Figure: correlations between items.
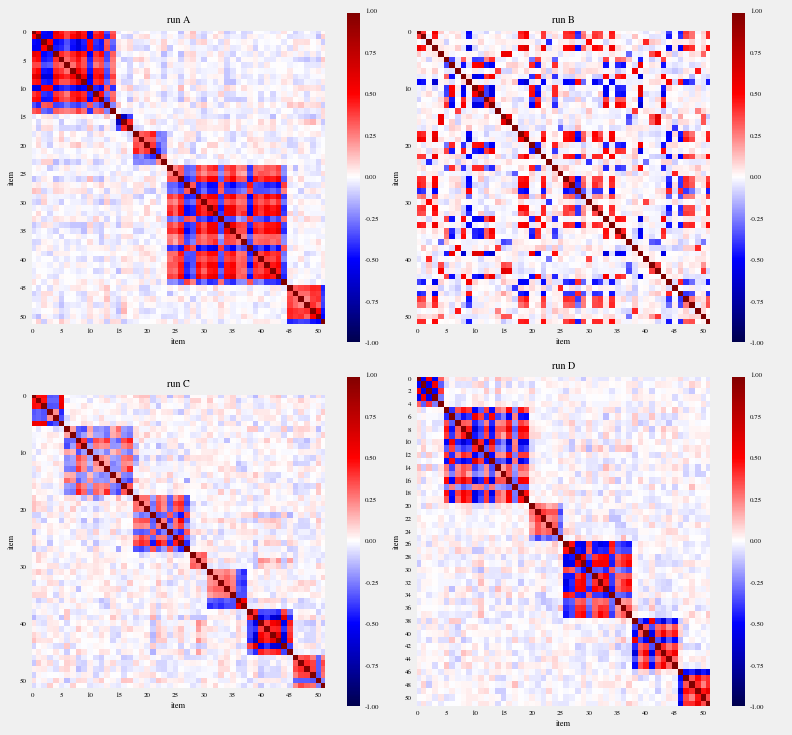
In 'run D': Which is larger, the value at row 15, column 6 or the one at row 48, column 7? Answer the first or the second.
the second
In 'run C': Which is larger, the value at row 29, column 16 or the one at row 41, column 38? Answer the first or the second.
the first
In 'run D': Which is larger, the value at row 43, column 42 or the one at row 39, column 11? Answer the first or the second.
the first
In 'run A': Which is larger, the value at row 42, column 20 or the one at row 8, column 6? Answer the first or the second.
the second
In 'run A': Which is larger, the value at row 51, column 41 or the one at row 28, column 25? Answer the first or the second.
the first
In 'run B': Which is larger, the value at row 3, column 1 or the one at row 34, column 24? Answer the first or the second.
the first
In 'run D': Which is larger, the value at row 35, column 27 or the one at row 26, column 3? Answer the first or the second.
the second
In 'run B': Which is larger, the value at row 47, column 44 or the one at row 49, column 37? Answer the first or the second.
the second
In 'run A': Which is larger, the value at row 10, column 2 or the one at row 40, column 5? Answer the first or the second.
the first
